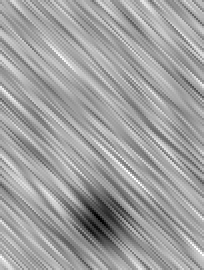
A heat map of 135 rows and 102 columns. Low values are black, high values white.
Ninth with the lowest average: bottom middle. Grain: diagonal, down to the right. Dips: one, in the bottom middle.
